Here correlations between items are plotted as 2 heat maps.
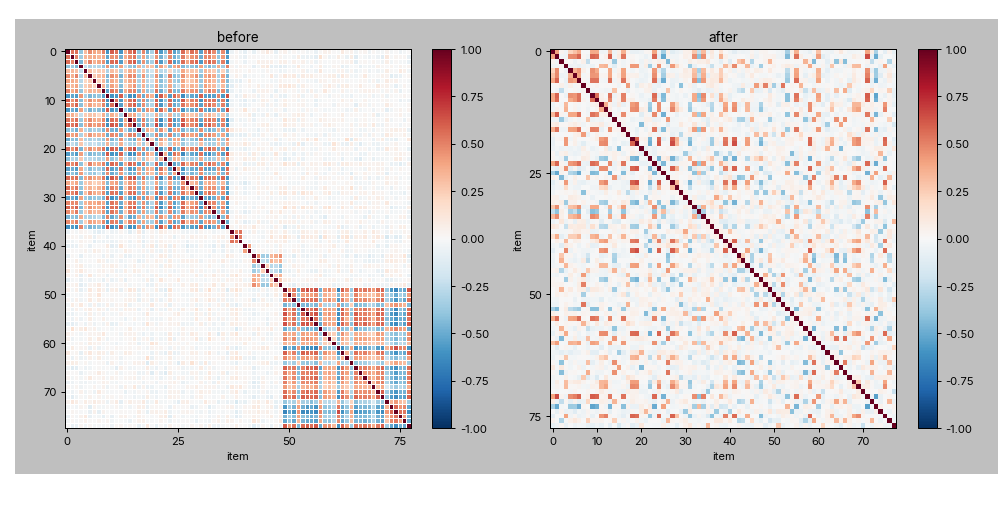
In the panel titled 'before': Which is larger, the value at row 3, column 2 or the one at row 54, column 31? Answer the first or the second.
the second
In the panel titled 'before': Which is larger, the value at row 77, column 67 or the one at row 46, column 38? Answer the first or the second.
the first
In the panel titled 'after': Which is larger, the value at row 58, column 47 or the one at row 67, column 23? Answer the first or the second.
the second
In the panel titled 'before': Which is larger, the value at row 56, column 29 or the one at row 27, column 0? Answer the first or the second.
the second
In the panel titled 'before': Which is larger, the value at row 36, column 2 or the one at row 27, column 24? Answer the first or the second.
the second
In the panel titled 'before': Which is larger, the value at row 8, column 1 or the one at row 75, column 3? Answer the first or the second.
the first
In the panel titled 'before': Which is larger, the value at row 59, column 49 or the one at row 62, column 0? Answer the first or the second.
the first
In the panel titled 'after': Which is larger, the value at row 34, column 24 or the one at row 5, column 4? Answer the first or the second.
the second
